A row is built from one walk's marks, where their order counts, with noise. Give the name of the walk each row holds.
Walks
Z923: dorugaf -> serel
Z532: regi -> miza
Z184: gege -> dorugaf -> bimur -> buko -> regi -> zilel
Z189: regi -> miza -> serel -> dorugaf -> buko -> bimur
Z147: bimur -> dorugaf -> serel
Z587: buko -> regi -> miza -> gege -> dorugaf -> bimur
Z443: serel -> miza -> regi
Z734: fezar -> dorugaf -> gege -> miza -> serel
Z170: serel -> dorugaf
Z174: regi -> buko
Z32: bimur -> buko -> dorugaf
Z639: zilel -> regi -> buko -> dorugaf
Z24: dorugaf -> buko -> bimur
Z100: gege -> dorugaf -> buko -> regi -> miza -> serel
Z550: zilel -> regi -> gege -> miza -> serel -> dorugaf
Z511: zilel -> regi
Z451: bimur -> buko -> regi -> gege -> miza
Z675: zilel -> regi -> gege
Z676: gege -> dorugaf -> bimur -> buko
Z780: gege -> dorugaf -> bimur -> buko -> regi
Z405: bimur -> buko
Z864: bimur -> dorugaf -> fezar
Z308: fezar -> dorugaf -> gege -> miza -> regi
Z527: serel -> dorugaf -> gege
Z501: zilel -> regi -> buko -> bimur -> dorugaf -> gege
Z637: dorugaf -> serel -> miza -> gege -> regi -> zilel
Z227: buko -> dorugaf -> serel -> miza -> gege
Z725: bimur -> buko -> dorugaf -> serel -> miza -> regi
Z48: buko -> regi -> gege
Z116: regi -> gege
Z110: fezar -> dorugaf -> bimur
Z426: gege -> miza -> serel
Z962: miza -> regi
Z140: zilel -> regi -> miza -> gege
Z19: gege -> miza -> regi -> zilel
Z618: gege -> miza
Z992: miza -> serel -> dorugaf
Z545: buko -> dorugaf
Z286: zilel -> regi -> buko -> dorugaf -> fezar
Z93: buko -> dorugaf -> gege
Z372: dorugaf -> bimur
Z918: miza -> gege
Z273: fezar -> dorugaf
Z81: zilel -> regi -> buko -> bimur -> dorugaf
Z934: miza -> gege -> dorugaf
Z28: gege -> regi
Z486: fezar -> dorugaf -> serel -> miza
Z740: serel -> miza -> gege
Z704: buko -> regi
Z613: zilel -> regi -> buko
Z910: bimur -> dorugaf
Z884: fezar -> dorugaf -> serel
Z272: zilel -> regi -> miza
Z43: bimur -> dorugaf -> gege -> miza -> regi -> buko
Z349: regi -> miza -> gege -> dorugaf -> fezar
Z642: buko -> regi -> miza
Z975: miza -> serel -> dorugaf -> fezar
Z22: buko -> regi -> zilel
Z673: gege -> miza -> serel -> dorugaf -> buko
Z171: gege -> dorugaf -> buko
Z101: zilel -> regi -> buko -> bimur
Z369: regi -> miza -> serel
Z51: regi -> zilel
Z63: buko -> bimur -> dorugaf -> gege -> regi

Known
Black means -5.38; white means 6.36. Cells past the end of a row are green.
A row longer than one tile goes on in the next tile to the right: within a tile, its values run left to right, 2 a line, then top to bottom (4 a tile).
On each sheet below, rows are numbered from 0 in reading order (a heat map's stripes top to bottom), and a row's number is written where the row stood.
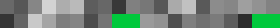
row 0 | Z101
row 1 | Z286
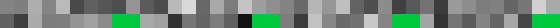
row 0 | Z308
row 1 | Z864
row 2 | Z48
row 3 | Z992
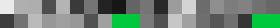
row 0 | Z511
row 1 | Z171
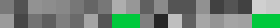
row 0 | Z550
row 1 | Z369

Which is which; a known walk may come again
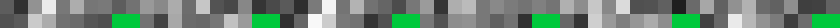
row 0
Z676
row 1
Z675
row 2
Z405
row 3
Z639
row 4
Z28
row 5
Z613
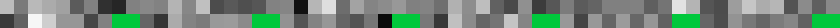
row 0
Z704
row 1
Z308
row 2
Z545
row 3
Z48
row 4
Z147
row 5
Z587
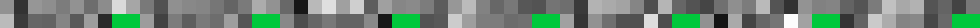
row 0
Z170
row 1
Z550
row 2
Z910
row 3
Z43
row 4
Z93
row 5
Z740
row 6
Z101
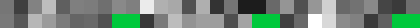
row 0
Z673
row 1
Z511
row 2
Z174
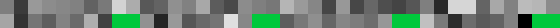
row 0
Z992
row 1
Z227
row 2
Z637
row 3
Z273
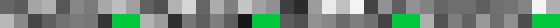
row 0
Z975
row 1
Z864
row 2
Z372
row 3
Z884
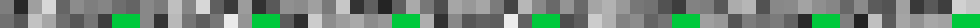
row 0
Z171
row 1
Z116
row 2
Z443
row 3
Z527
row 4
Z780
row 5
Z286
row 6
Z369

